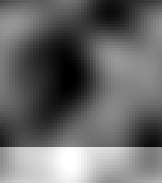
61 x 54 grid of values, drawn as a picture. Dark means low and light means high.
The middle right is the calmest part. No lone cell stands out from its neighbours. The bottom middle is the ninth with the highest average. The bottom part is higher, past a seam about 80% of the way down. Overall the values sit about 40% of the way up the scale. There are no regular stripes.
